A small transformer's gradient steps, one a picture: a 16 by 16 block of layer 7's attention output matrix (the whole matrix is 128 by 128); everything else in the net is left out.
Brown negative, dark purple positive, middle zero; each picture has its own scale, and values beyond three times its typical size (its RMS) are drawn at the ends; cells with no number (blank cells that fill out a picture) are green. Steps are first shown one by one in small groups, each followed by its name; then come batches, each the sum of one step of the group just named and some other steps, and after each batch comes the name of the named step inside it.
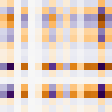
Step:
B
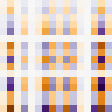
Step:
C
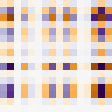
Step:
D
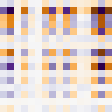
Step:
D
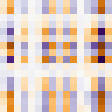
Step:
C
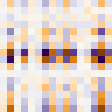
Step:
C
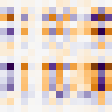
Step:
D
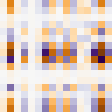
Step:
C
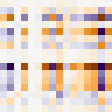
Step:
B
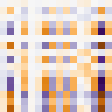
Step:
C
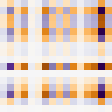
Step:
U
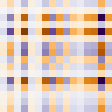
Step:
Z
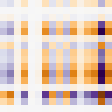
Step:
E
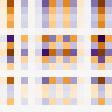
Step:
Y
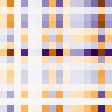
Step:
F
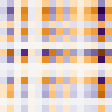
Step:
Z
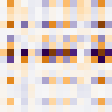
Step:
Y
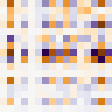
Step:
Y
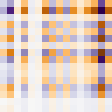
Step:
U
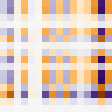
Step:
E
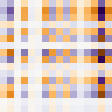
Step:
Z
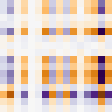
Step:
E
